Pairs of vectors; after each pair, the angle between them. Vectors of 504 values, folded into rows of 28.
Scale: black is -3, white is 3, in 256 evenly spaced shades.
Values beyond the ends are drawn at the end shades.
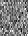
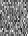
nearly parallel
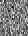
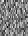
partly aligned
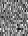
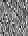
orthogonal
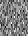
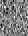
partly aligned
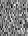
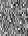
nearly opposite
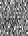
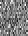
nearly parallel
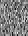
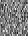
nearly opposite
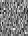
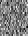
orthogonal
